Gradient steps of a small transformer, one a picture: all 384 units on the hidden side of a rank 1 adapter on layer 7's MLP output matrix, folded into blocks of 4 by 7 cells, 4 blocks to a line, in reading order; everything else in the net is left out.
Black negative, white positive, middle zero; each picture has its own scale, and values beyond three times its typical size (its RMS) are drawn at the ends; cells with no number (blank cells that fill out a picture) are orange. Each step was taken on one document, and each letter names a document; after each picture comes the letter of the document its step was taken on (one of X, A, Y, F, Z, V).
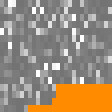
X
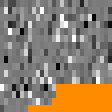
X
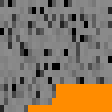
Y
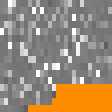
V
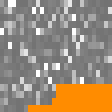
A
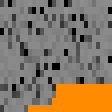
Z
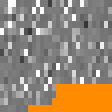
V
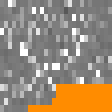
V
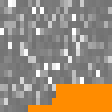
A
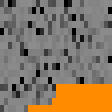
Z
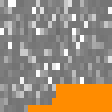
A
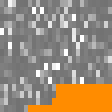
X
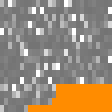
Z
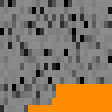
Y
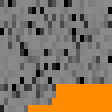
Z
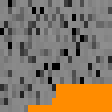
V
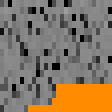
Z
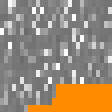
V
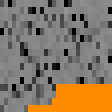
Z
